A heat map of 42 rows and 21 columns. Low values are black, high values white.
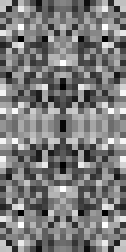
Odd rows or columns: none. Slope: none. Mirror symmetry: left to right and top to bottom. Average level on the scale: 50%. Histogram: bell-shaped.
